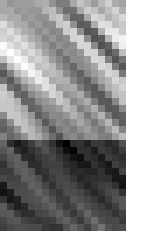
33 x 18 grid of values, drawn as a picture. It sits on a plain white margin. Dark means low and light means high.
Grain: diagonal, down to the right. Ninth with the highest average: top left. Seam: horizontal, 60% of the way down, the top part higher.
